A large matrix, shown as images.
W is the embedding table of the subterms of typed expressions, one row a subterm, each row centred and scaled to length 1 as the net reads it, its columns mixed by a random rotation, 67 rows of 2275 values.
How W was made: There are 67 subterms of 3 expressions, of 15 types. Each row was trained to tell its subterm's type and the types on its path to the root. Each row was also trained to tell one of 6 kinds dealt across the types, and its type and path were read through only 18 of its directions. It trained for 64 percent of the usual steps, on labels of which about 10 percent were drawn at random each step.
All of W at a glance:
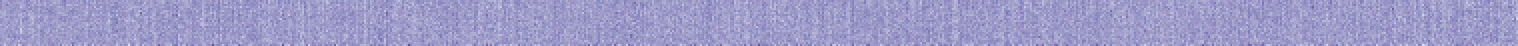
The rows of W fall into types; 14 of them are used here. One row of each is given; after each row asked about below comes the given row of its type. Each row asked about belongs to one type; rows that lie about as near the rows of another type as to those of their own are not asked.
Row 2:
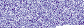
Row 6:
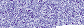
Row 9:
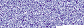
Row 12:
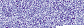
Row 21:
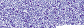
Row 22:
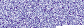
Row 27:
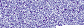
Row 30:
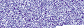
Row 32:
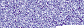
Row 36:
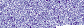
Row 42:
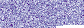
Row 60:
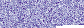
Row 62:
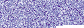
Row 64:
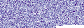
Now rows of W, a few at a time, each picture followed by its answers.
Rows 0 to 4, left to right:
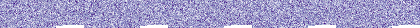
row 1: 64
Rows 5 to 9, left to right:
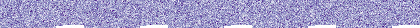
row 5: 64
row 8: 62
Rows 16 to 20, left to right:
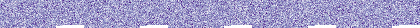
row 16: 36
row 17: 2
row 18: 64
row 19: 22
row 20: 21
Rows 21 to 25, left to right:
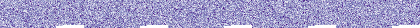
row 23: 21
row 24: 6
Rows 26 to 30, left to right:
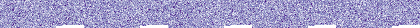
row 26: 6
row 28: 42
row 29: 30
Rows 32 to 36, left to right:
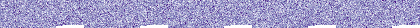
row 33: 27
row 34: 22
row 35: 60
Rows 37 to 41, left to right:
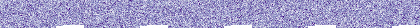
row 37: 64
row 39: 21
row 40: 12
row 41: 12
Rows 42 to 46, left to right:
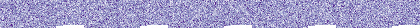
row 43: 22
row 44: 32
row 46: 32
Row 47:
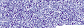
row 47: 6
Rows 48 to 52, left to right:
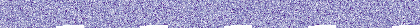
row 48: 6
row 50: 27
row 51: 9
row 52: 2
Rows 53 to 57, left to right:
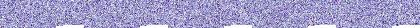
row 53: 2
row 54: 30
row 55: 60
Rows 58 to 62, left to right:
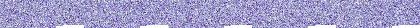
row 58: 2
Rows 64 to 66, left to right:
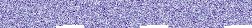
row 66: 21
